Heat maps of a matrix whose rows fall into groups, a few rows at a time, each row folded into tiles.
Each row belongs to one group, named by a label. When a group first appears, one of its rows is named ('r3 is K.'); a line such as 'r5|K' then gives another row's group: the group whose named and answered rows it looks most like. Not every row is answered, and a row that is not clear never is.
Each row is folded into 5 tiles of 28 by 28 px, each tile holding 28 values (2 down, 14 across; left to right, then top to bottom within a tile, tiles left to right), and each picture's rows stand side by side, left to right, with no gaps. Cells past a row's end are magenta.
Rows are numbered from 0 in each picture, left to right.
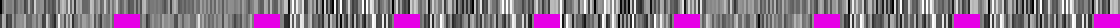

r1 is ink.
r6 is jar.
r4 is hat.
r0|ink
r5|hat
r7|jar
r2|jar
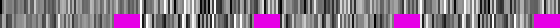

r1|hat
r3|hat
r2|ink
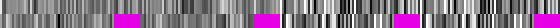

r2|hat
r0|hat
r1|jar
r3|hat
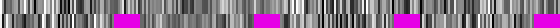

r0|hat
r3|ink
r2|jar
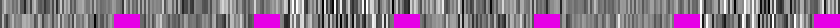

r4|ink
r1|jar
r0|ink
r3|jar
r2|jar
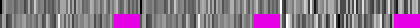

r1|ink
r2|hat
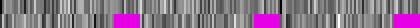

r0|ink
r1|hat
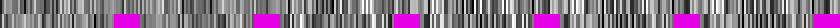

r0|ink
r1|jar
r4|jar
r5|jar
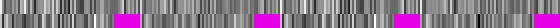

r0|hat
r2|hat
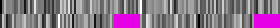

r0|ink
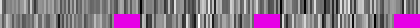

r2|ink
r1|ink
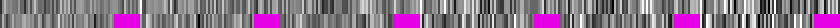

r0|ink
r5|hat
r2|jar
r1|hat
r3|hat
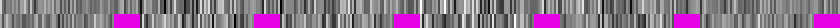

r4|jar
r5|ink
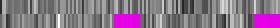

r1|jar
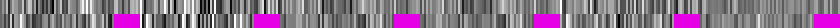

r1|hat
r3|jar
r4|hat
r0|jar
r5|ink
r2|jar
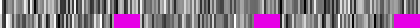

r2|ink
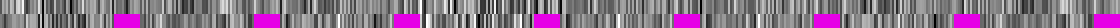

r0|jar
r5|ink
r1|jar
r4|ink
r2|ink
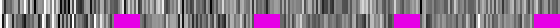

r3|ink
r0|hat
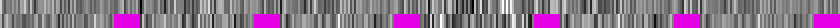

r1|ink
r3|jar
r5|ink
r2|ink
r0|hat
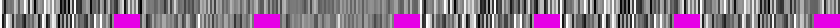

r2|ink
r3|hat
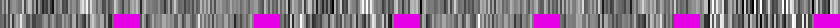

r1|ink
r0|jar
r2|jar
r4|jar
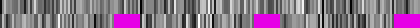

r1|ink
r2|jar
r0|ink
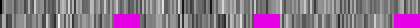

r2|hat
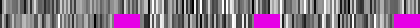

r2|hat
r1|jar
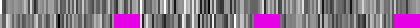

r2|jar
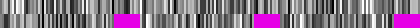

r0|jar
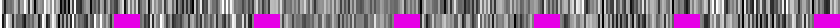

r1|jar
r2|hat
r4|jar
